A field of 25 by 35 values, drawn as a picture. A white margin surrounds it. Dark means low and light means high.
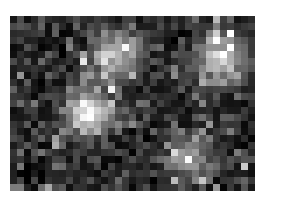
There are four bumps. The halves do not mirror each other. No single row or column stands out from its neighbours. On average the colour sits 30% of the way up the scale. Most values sit low, with a long tail of high ones.
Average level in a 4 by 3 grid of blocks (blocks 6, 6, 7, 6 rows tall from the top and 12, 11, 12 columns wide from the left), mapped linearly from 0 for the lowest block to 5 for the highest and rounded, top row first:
0 4 5 | 2 4 5 | 4 3 1 | 0 0 4
